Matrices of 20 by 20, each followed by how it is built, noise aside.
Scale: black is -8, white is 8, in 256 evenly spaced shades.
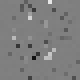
sparse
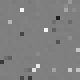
sparse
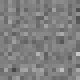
low rank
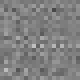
low rank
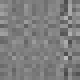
low rank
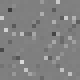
sparse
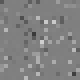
sparse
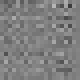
low rank
